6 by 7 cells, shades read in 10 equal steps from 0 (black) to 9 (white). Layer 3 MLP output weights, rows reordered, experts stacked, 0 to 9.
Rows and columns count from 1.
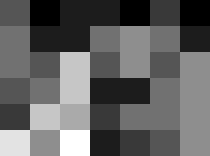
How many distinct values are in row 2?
3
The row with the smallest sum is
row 1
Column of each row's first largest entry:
1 5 3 3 2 3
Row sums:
7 20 30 25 30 33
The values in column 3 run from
1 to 9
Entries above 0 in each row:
4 7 7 7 7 7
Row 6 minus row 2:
4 4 8 -3 -3 -1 4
